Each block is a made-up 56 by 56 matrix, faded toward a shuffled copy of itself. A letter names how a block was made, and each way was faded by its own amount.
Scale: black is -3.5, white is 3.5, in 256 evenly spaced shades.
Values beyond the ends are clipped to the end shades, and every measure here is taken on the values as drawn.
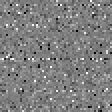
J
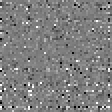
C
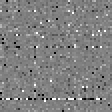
C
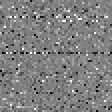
J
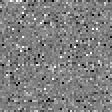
J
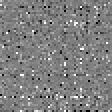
C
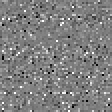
J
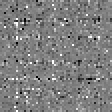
C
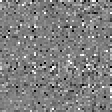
C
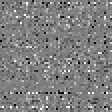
C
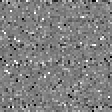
J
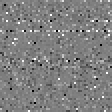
J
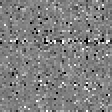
C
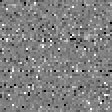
J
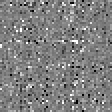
C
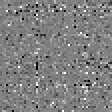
C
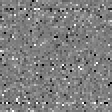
J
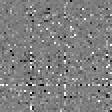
C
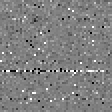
J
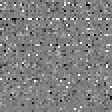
C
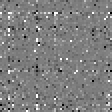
C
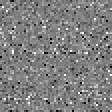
J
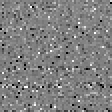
J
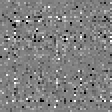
C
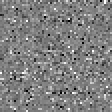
J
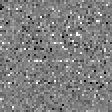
J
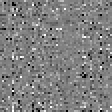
C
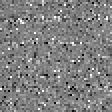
J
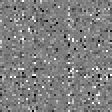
C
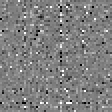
C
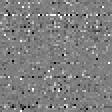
C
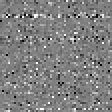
C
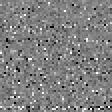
J
